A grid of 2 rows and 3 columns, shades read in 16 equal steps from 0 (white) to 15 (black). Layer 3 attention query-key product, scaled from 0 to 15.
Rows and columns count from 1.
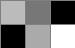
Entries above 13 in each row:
1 1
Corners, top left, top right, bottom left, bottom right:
4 15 15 0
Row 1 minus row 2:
-11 3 15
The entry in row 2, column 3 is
0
